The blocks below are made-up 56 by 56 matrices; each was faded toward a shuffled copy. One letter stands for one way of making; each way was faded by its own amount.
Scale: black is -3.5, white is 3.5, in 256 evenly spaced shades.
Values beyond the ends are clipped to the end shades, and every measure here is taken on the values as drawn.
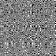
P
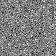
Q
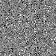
Q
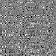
P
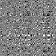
P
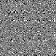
P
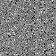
Q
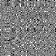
P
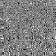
P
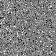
Q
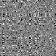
P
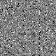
Q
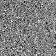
Q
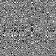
P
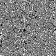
Q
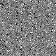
Q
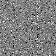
Q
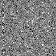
Q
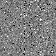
Q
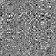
P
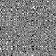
P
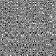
P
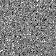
Q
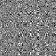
P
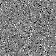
Q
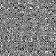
P
